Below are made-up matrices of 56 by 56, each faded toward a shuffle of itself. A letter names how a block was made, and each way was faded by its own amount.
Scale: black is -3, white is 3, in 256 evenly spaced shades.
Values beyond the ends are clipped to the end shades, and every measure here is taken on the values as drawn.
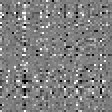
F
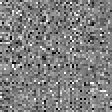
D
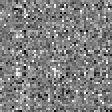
D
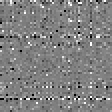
F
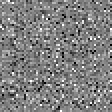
D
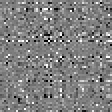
F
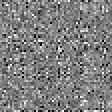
D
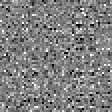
D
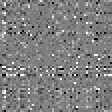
F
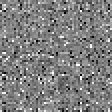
D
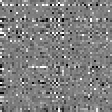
F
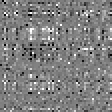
F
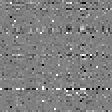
F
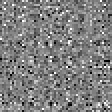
D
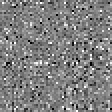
D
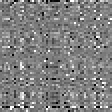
F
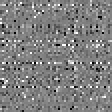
F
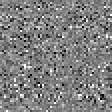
D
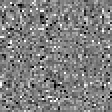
D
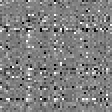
F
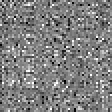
D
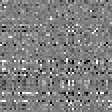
F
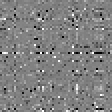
F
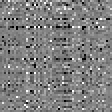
F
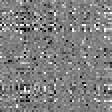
F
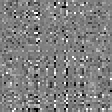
F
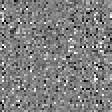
D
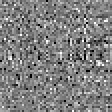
D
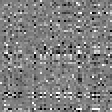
F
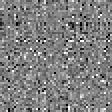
D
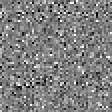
D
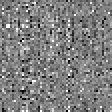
D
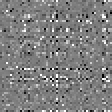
F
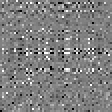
F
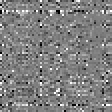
F
